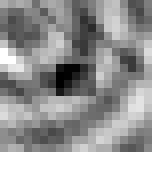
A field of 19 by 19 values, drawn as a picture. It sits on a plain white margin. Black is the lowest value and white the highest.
Ninth with the lowest average: centre. Odd patch: lower, in the centre. Rings: centred on the top left. Slope: none.
